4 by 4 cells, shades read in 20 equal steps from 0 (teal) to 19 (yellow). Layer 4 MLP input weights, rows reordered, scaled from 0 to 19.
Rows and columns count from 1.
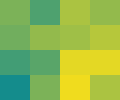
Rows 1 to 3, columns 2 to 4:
5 13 11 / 11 12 14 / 6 18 18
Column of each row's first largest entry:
3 4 3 3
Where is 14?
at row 2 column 4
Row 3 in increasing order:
4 6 18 18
